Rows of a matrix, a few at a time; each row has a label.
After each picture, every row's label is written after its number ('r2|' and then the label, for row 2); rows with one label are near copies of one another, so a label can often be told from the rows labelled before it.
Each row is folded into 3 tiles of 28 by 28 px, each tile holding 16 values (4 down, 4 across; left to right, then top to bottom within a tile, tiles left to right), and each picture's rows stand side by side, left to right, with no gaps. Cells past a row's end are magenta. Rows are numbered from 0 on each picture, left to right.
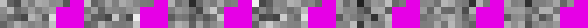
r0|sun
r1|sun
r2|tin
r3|sun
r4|tin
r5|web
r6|tin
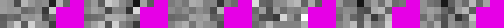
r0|web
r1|web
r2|web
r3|sun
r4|tin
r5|tin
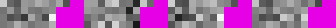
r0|sun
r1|web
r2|sun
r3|sun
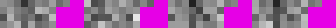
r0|tin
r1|sun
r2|tin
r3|tin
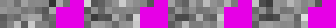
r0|web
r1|sun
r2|sun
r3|sun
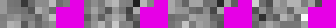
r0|tin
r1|web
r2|web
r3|sun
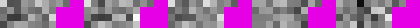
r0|sun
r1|sun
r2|sun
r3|web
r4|tin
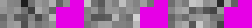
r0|tin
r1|sun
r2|web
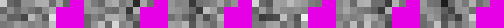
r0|sun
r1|web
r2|tin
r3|sun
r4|web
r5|tin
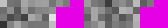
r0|sun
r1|tin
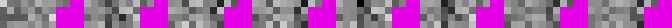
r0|sun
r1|tin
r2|web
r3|web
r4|tin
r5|tin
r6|web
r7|web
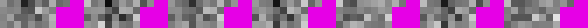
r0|tin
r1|tin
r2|tin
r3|tin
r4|sun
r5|tin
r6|sun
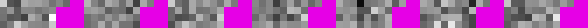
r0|sun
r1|web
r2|sun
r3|tin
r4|tin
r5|web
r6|sun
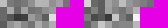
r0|sun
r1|sun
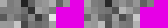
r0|tin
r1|tin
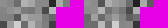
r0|web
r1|web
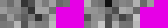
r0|tin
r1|tin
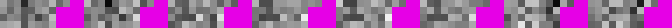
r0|tin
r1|tin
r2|sun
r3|sun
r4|sun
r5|sun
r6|web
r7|web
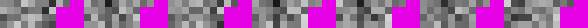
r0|web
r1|tin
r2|web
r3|tin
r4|tin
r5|tin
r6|sun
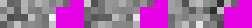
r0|sun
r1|sun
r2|web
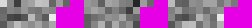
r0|sun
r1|web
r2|sun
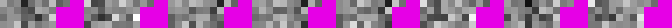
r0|tin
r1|sun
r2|web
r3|web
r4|web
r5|sun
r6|tin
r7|sun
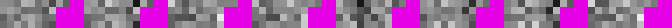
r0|web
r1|web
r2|sun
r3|sun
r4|tin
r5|web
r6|web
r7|sun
